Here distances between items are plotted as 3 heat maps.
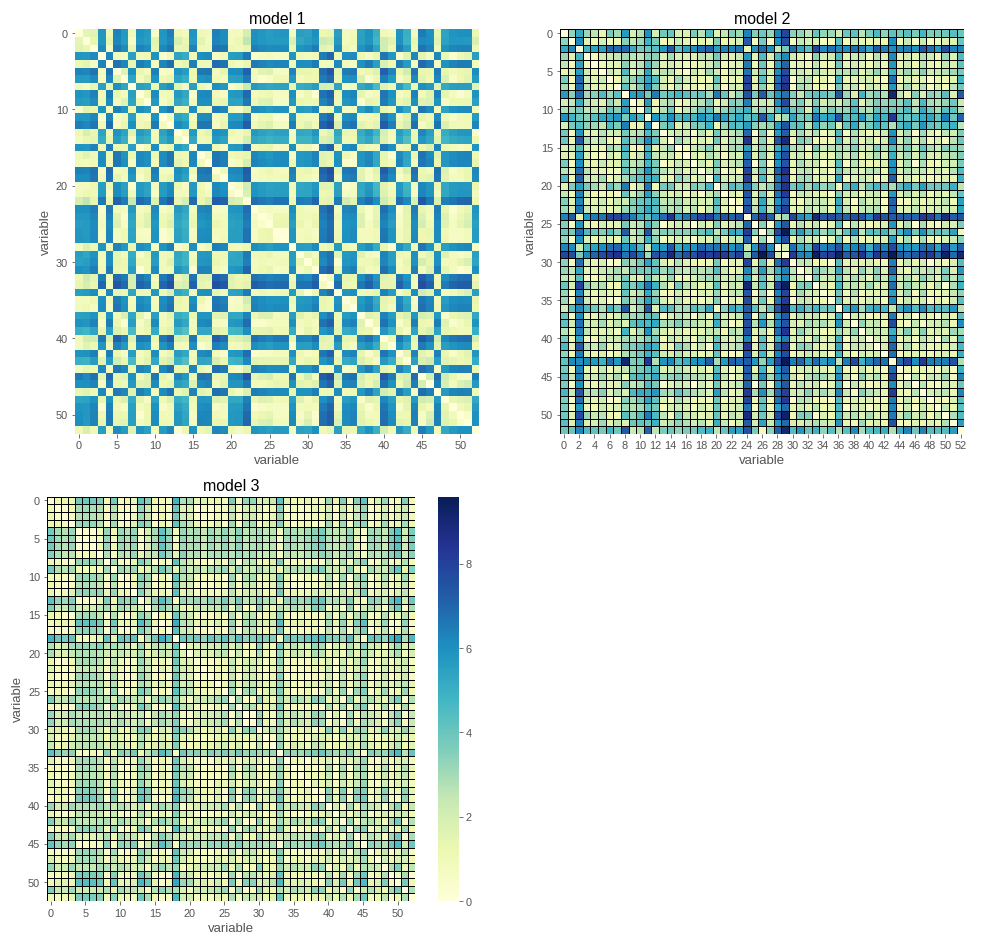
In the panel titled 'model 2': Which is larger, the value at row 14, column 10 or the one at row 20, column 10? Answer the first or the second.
the first
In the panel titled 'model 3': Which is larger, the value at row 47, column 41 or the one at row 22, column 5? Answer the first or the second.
the second
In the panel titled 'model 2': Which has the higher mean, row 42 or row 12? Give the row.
12
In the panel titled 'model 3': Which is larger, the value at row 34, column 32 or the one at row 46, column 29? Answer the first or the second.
the second
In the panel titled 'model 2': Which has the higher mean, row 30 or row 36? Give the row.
36
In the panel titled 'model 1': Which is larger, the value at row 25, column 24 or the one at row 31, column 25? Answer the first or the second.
the second
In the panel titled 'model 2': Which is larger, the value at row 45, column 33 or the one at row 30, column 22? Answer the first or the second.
the first
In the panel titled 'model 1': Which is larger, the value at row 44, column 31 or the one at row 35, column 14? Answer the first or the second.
the first
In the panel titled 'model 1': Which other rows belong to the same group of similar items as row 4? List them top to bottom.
0, 1, 2, 7, 10, 13, 14, 16, 17, 20, 21, 22, 28, 32, 33, 35, 36, 40, 41, 44, 47, 52
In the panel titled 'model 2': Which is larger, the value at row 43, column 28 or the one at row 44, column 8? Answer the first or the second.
the first
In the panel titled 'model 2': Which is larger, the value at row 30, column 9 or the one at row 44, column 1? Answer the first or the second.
the first
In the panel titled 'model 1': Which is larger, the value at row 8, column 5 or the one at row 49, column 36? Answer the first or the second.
the second
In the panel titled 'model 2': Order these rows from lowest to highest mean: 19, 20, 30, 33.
30, 19, 33, 20
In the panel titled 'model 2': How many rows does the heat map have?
53
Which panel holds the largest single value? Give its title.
model 2
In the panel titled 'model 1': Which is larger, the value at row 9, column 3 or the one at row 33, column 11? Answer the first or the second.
the second
